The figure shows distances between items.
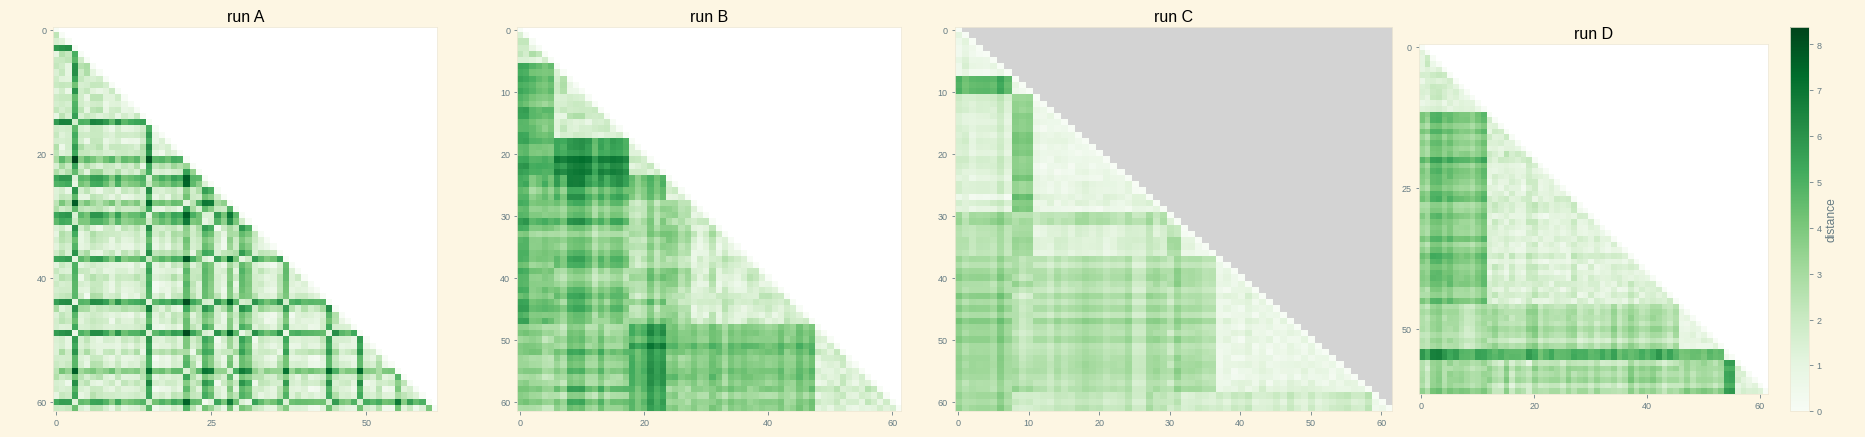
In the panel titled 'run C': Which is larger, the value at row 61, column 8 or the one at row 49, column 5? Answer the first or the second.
the second
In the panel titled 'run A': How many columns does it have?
62
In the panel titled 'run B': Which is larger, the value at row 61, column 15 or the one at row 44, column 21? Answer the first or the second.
the second
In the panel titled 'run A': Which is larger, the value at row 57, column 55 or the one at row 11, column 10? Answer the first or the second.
the first
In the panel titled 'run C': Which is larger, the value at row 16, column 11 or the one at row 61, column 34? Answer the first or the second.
the second
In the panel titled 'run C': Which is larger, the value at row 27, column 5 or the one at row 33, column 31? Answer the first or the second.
the second
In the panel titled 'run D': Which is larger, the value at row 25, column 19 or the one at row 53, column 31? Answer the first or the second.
the second
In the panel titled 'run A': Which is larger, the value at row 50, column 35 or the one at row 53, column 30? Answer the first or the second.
the second
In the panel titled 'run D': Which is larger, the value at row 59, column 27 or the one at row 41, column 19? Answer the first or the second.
the first
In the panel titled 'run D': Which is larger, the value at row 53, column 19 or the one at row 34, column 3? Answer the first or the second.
the second
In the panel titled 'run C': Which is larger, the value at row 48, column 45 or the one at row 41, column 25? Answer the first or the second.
the second
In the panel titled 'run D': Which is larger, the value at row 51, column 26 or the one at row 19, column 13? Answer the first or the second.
the first
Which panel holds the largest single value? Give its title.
run A
